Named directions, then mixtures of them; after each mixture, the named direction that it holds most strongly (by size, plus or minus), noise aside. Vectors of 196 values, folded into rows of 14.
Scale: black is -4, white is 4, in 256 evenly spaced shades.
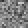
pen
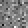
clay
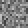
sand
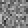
sand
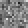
pen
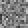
sand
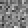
clay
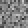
sand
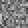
sand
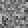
sand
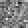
pen
